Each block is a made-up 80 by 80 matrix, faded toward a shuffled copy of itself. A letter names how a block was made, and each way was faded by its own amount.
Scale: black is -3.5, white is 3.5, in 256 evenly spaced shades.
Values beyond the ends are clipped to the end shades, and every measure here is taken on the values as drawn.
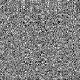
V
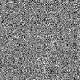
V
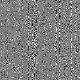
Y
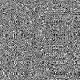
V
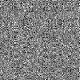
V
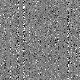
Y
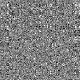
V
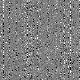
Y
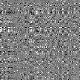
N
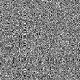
V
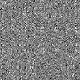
V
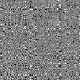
N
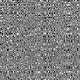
N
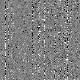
Y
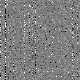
Y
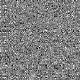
V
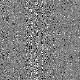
Y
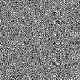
V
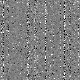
Y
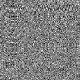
V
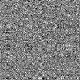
V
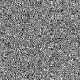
V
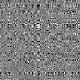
N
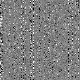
Y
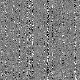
Y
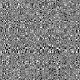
N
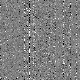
Y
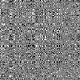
N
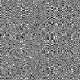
N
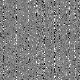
Y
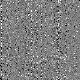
Y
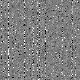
Y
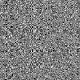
V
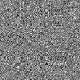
V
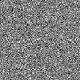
V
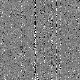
Y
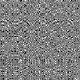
N
